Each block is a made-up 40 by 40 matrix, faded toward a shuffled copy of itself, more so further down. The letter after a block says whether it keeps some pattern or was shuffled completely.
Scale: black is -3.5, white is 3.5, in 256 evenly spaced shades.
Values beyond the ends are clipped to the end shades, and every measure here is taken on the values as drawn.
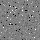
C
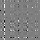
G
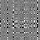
G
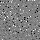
C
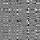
G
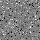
C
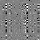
G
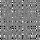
G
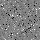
C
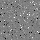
C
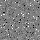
C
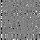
G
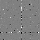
G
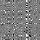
G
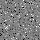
C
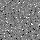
C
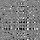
G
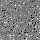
C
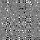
G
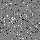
C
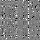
G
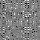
G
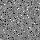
C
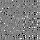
G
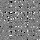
G
